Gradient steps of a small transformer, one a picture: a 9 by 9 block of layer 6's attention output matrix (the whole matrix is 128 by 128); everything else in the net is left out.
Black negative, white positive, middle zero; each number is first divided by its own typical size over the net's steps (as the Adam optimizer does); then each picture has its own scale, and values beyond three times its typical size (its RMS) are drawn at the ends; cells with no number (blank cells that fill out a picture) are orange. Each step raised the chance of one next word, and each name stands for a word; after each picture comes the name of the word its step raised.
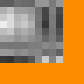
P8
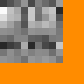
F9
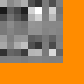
F9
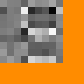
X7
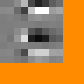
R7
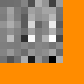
P8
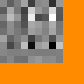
F9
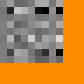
R7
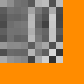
P8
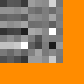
X7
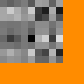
R7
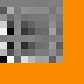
P8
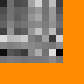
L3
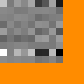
L3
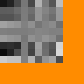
F9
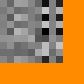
X7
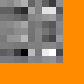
R7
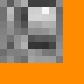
F9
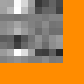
L3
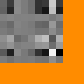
L3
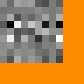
F9
